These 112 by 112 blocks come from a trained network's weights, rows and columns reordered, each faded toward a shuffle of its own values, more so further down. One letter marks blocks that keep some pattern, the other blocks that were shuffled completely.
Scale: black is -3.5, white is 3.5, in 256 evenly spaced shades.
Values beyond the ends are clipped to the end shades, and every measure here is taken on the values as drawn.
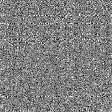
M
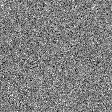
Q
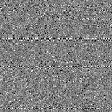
M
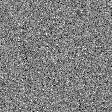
Q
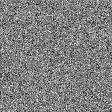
Q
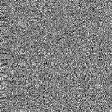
M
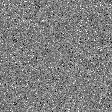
Q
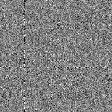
M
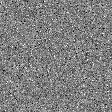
Q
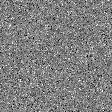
Q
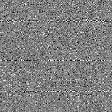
M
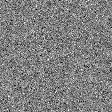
Q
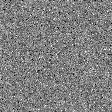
Q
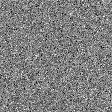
Q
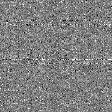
M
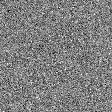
Q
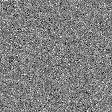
Q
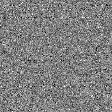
M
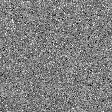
Q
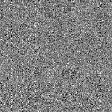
M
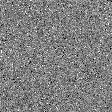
Q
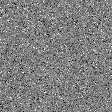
Q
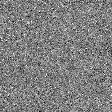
Q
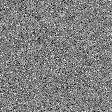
Q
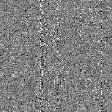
M
